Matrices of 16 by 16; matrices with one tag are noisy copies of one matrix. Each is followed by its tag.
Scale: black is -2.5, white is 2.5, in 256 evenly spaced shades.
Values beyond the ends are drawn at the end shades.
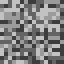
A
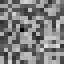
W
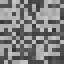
A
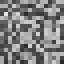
W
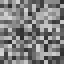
A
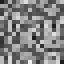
W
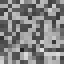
W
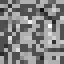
W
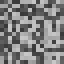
W
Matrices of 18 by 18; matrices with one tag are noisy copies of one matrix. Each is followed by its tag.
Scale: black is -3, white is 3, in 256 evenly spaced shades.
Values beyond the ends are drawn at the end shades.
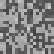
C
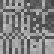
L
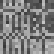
L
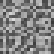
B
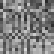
L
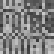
L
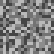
B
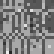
L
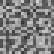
B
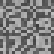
B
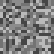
B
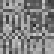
L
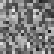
C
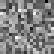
C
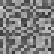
B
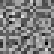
B
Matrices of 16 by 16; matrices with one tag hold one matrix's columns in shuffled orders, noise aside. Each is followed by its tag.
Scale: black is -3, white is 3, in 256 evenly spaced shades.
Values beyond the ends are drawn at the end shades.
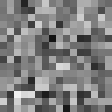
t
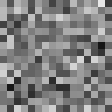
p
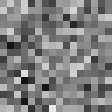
p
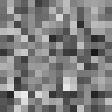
t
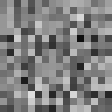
t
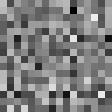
t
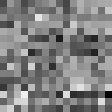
t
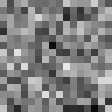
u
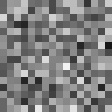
p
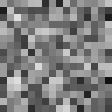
u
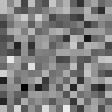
p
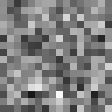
t
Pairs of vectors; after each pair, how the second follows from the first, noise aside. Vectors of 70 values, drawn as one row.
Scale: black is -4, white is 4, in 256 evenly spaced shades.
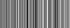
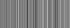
shrunk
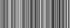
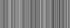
shrunk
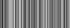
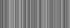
shrunk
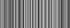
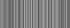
shrunk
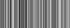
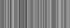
shrunk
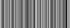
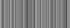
shrunk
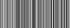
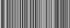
wrapped around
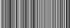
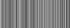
shrunk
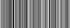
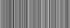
shrunk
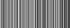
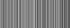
shrunk
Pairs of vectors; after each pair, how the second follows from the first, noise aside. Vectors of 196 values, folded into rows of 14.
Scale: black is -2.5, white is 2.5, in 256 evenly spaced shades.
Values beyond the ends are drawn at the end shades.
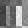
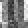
wrapped around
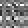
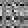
negated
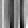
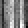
negated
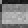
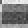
negated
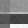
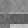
shrunk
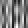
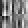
wrapped around
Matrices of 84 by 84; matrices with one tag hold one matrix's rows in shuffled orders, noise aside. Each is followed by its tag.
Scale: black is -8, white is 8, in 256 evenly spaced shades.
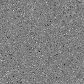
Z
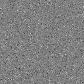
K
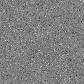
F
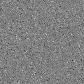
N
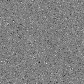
Z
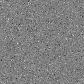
K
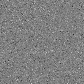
N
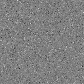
K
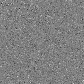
K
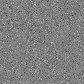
N
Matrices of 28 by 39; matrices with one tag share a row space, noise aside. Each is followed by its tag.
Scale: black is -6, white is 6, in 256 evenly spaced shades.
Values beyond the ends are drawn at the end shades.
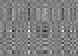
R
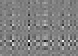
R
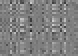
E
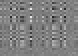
E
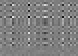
R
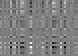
E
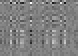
E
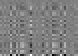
E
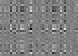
E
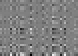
E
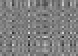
R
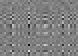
R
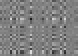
E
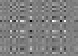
E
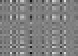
E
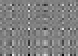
R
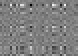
E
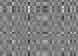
R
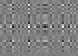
R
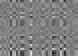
E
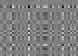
R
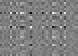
E
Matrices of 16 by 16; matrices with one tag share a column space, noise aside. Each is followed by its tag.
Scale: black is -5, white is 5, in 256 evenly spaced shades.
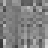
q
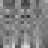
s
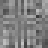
s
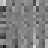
q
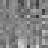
s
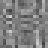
s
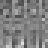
s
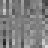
s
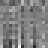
q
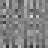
s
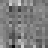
q
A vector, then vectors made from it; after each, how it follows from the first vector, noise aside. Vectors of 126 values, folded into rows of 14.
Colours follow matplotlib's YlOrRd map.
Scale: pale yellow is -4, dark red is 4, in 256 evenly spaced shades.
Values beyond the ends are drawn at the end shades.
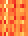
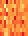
sign-scrambled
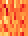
sign-scrambled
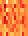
sign-scrambled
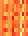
reversed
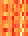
reversed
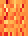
sign-scrambled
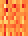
sign-scrambled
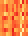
reversed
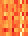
reversed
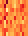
sign-scrambled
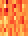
sign-scrambled
